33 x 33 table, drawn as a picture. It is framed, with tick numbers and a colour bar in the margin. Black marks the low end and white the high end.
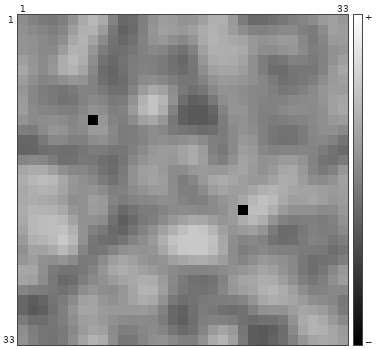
The halves do not mirror each other. The texture is blotchy. No single row or column stands out from its neighbours. No seam splits the table. The distribution is heavy-tailed on both sides. Two lone cells stand out, each far lower than its neighbours. No overall slope runs across the table.
